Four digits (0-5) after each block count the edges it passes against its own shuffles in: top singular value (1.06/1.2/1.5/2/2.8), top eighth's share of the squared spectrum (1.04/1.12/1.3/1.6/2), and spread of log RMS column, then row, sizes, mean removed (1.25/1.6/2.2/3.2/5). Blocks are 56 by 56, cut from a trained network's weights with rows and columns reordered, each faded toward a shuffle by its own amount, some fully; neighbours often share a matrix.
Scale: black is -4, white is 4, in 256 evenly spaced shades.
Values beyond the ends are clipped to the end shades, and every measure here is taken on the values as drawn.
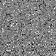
3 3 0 2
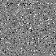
2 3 0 2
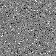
1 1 0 0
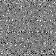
2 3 0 2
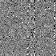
3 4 2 1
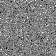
0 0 0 0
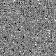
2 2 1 0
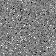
1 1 0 0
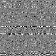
4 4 0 3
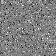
2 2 0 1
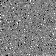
1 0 0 0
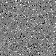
2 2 0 1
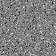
1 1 0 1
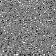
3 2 0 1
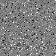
2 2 0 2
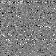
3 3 0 2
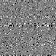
3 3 0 2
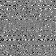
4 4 0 3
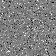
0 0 0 0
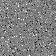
0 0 0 0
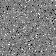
0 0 0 0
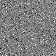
1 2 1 0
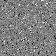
0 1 0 0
